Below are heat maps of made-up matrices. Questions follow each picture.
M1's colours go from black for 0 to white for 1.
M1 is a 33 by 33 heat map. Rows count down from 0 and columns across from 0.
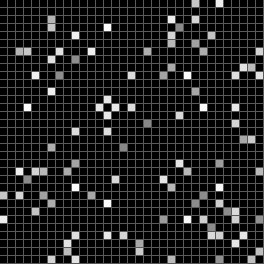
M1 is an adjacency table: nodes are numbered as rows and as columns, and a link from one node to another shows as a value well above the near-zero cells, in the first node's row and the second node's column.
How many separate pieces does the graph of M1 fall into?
4
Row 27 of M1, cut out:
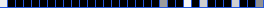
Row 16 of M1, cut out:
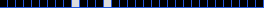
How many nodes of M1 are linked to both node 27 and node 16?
0
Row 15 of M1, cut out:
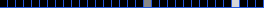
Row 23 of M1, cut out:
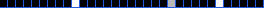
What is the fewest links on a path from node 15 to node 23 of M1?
3
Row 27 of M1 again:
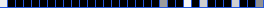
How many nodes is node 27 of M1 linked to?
6
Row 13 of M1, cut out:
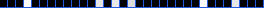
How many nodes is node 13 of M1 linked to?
6
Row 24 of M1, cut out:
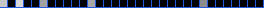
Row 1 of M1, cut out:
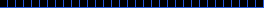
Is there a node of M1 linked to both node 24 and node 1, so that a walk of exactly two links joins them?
no
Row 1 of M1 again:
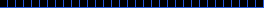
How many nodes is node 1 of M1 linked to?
0
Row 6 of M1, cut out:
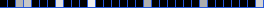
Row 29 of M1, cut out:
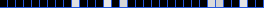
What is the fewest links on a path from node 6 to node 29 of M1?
3
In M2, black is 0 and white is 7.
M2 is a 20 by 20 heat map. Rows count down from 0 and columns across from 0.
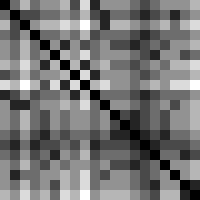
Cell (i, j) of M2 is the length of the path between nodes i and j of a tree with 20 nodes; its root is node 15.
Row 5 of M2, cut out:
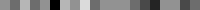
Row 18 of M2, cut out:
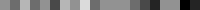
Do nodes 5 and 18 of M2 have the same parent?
yes
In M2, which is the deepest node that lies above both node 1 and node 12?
14
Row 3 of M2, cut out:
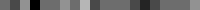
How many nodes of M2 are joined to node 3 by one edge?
1
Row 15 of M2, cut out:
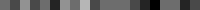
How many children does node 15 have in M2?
3
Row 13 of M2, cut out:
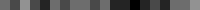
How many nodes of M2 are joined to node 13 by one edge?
5
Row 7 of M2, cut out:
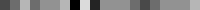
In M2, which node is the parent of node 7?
9
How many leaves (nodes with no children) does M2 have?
11
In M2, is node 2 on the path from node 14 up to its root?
no
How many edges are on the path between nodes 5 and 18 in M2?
2
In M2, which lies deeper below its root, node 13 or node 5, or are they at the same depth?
node 13
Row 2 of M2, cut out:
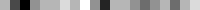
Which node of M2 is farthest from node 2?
8
